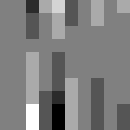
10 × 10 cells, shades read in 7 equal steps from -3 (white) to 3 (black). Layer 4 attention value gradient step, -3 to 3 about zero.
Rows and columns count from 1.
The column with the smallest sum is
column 3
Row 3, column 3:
1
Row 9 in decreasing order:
3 1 1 1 0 0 0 0 -1 -3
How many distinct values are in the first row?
5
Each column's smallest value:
0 0 -3 -1 -2 -1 0 -1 0 -1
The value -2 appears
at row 1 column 5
